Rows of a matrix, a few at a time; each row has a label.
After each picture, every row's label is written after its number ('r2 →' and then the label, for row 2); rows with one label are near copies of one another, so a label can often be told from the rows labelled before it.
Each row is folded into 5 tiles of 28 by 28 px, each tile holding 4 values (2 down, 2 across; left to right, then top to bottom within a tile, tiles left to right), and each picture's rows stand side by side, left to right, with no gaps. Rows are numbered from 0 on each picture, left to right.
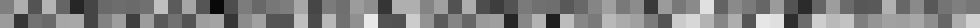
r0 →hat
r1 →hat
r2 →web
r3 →hat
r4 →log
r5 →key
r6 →log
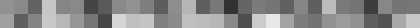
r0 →log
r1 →log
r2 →log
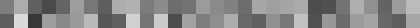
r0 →web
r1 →web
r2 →web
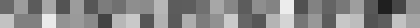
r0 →log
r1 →web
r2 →key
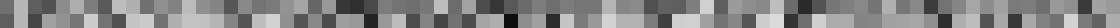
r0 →web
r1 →log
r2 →hat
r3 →hat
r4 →log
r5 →key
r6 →log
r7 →web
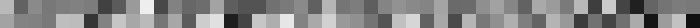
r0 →key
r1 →key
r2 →log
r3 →web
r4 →hat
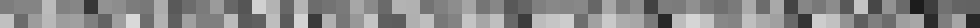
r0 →log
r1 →web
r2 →web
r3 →log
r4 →log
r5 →log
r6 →hat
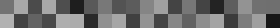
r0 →hat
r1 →hat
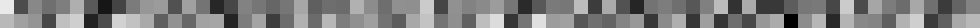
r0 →key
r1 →hat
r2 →web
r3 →key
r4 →hat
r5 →hat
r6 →key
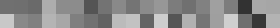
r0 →log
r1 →web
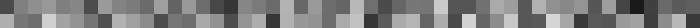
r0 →log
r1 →hat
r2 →key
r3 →web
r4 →hat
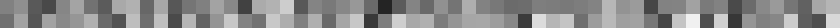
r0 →web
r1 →web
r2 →key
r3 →log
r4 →log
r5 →web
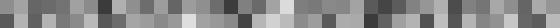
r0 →web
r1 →log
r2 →key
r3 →web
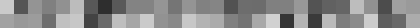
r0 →key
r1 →log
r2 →web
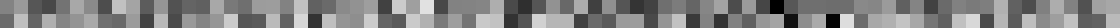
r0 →web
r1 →web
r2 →web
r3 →key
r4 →hat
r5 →hat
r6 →log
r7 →web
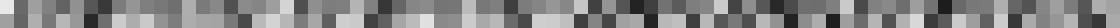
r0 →key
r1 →log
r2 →key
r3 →log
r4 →hat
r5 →hat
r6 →key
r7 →web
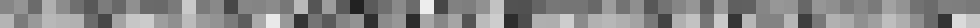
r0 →log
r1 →log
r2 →hat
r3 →key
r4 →log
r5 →web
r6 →log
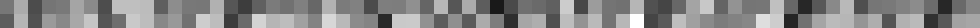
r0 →web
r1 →key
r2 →log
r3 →hat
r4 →key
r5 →key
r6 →key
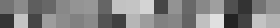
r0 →web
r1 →key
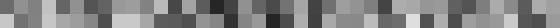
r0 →log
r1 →hat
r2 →web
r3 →web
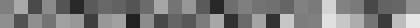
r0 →hat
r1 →hat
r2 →log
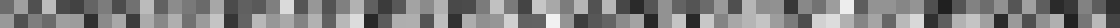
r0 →hat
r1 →key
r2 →key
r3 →web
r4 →hat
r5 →log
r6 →key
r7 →hat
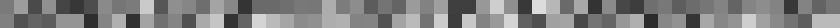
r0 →hat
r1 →key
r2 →log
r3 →web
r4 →hat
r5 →log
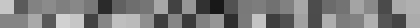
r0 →key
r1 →hat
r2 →web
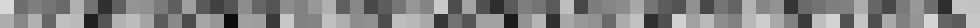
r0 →key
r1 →hat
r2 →log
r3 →hat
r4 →key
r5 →log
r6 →web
